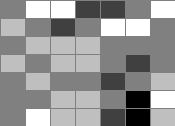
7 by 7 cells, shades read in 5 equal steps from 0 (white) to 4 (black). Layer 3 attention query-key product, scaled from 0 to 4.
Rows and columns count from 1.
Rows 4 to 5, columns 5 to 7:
2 3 2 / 3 2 1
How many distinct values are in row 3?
2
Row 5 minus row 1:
0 1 2 -1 0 0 1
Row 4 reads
1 2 1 1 2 3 2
